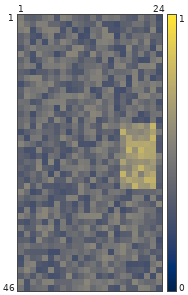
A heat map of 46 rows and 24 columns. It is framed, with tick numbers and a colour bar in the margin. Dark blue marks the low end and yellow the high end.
On average the colour sits 40% of the way up the scale. In the middle right lies a patch that is higher than the rest. The middle right is the ninth with the highest average. The halves do not mirror each other.
